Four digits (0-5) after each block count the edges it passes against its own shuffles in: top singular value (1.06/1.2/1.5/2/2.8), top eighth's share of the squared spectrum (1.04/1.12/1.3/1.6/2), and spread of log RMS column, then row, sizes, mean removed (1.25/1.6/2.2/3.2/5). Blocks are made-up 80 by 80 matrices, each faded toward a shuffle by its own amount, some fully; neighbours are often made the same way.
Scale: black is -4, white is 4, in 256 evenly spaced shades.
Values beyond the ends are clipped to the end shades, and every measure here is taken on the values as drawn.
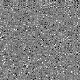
4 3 1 1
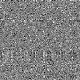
4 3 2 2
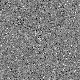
0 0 0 0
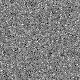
0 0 0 0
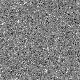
1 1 0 0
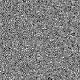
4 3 1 1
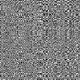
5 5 3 3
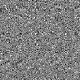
4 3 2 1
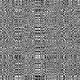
5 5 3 3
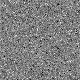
1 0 0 0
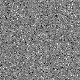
3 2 1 1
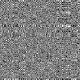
4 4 2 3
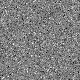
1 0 0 0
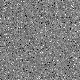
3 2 1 0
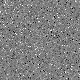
0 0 0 0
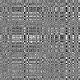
5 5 4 4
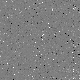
2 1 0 0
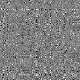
4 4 2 2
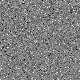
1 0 0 0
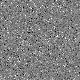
0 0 0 0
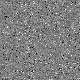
2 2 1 0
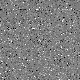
1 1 0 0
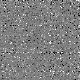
2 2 2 2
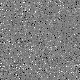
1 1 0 1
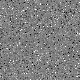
0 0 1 0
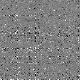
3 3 2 3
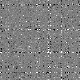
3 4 3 3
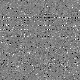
2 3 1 2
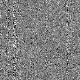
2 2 3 0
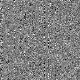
1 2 3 0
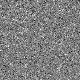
0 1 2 0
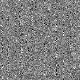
1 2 3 0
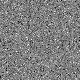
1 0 0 0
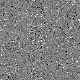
2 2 2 0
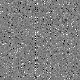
3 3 2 1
